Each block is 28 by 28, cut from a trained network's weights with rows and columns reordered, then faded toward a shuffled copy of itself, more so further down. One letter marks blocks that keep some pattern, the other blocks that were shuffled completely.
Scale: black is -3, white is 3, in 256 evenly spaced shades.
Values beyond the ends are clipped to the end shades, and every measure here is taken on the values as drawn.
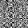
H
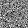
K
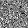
K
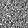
H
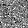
K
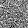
K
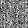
H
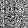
H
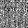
H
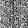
H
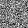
K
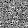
K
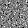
K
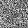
K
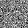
K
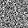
H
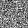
K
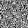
H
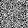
H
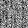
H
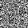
H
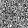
K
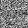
H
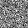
K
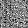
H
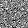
K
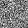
K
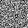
K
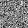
K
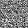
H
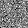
K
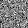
K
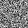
K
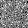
K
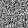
K
